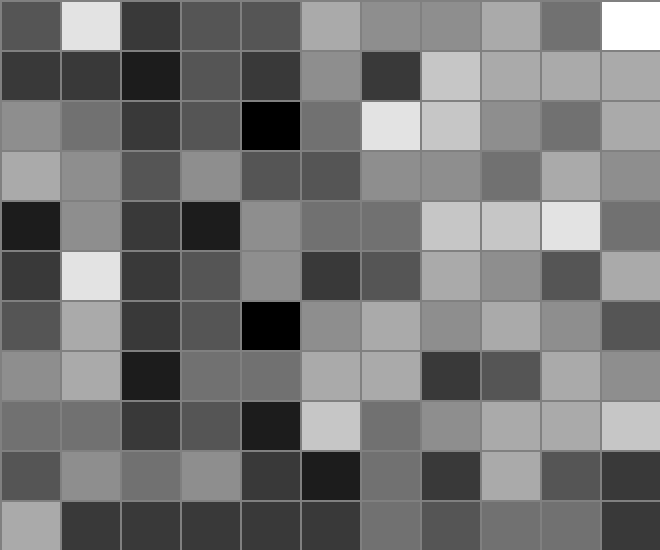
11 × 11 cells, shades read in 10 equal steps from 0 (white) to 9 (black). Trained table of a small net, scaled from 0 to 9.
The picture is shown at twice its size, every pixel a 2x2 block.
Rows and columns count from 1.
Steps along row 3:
up up down up down down up up up down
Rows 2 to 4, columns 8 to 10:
2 3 3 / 2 4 5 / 4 5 3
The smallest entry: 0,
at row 1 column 11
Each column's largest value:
8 7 8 8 9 8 7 7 6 6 7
